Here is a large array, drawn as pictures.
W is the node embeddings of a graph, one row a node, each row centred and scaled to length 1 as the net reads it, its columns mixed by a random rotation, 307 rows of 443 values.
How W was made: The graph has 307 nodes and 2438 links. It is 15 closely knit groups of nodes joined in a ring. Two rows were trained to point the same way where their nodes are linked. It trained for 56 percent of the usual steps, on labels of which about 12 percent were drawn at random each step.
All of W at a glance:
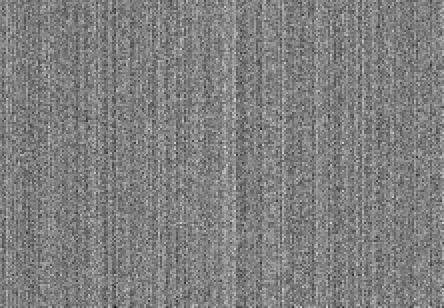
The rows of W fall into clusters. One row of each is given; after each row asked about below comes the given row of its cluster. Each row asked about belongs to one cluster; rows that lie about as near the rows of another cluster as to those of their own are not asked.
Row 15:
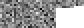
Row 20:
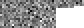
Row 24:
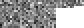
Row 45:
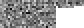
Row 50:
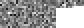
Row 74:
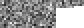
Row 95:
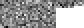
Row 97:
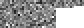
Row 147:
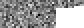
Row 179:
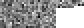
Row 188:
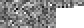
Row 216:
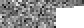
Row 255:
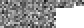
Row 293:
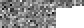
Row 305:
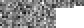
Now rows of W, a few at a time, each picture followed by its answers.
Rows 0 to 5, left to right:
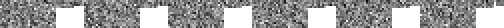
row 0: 74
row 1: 305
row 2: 147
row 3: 179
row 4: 20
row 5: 50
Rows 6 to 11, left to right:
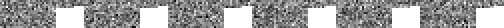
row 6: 74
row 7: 74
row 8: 179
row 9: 305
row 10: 45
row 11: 188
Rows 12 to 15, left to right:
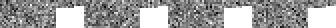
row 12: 293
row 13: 305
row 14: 45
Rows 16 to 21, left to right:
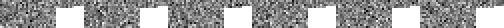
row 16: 147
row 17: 97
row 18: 24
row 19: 97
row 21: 216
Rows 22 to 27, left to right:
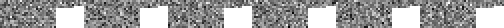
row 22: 24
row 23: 15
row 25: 216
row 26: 15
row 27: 305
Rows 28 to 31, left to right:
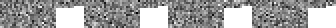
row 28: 50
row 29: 95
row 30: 255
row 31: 95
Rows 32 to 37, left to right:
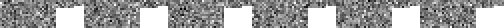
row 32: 15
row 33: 293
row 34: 293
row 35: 305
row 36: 147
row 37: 188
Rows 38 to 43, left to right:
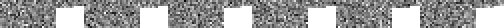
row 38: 50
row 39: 45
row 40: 50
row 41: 216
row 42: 24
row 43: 97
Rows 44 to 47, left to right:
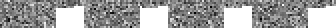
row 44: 24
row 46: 45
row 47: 24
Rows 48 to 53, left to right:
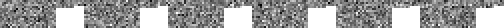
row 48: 188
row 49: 50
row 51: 20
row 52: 45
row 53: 188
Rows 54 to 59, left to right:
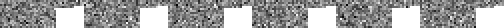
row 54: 24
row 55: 50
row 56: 20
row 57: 97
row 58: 305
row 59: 20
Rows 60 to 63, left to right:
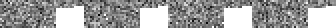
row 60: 216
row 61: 95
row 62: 216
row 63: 15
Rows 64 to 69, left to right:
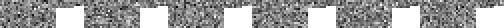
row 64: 74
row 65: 293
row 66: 147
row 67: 74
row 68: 74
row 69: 24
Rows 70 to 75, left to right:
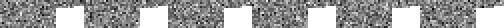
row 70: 216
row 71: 147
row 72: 188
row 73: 50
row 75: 24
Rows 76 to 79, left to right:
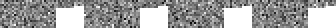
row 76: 95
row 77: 20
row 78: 24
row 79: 50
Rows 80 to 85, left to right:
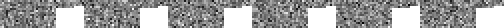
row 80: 255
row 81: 20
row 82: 95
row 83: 179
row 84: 24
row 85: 20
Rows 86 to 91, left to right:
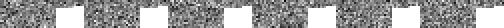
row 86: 216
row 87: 20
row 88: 216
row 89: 147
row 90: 293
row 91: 216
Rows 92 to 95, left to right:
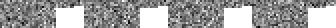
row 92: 24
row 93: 20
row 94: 305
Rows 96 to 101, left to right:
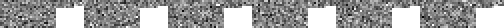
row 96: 95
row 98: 188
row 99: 50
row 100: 293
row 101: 188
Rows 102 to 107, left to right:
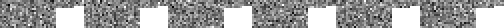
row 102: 20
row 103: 50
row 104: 216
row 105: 216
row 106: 74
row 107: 97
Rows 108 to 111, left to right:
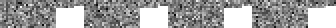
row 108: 147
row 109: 97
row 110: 255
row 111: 216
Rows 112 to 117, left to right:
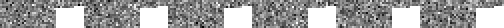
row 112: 179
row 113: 293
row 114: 188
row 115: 305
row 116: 45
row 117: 74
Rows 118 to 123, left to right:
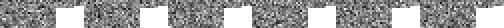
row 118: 45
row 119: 15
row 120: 255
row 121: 95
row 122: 97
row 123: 147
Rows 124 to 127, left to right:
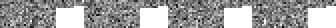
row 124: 20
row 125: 293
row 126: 20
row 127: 20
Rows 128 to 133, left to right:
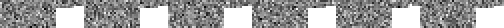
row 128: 15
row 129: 15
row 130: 147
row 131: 24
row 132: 255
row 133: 147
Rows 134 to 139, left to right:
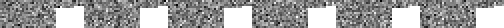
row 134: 179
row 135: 20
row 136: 20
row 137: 95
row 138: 255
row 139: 95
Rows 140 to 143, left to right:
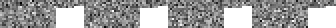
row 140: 147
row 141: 147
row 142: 20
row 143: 20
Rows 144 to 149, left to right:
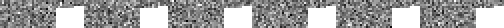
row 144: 74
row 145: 305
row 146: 216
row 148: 20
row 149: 97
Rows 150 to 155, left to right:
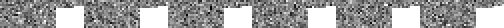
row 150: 293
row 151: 24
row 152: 179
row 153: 179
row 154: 188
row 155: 95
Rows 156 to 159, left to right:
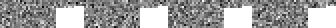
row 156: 45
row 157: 20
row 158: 97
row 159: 255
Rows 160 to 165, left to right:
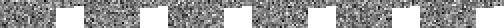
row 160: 74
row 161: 45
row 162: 97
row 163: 147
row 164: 305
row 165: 179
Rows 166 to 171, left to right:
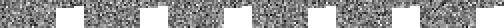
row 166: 74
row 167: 50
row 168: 147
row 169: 50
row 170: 45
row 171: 188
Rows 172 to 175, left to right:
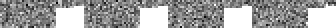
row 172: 147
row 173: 147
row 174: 20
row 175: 255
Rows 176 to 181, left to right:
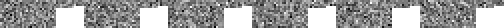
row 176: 15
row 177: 305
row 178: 188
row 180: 293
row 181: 216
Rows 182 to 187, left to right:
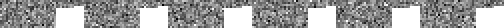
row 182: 147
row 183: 179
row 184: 24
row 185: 255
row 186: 188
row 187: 50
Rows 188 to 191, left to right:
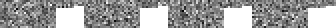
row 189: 95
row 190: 97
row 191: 20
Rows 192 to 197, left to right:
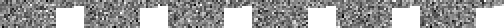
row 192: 293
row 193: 15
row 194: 147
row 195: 45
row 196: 255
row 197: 97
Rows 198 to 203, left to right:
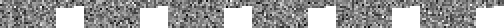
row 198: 305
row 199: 188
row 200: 179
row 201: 15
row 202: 147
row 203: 50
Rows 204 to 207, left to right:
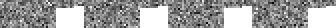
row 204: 188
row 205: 24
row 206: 45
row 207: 147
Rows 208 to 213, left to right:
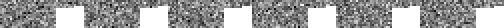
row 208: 45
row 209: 147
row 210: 74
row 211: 188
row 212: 293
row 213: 97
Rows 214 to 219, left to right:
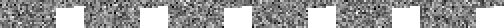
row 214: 50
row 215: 147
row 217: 24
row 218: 45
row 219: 188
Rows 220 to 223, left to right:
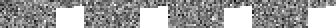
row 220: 293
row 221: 74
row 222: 50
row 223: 50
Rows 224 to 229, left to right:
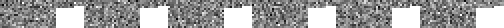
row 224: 95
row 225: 20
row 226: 24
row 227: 50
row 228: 305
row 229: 74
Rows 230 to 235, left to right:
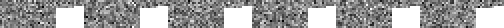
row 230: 45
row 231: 188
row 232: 45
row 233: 74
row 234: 74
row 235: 179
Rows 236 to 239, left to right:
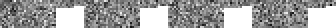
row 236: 293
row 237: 15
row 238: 74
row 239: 179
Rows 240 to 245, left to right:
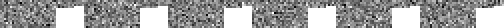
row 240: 147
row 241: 293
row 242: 95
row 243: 45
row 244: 20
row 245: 24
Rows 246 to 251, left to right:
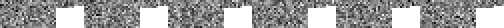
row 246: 95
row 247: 293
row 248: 305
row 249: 188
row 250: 305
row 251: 15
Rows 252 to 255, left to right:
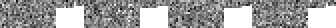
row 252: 50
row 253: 293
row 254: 74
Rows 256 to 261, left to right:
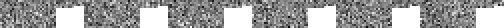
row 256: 15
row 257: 305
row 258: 95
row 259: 15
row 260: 15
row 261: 179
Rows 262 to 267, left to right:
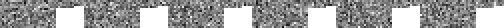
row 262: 74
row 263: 188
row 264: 305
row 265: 74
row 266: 15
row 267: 50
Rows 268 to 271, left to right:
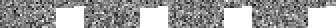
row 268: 97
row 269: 74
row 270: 255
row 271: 95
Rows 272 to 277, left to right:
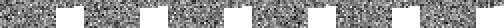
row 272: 293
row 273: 97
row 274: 188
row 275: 188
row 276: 305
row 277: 95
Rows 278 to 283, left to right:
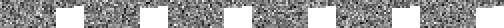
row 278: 15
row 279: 216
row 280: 97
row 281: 45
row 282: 95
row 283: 216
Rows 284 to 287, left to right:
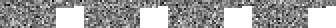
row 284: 20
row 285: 45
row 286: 20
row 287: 305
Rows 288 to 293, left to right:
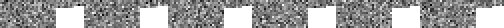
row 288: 179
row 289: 50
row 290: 147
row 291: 24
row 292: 24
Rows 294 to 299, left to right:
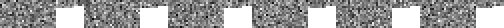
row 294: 50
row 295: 24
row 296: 179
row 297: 95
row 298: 97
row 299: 293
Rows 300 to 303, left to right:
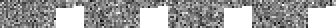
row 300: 255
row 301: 179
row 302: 74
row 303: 24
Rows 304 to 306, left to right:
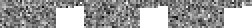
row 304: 45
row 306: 95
